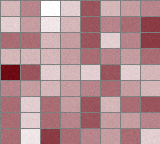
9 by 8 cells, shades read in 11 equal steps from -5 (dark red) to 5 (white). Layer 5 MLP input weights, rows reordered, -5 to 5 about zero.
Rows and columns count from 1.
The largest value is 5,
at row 1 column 3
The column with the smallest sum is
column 5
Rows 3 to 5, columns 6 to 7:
3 0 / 0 1 / -2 3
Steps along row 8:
up down up down up same down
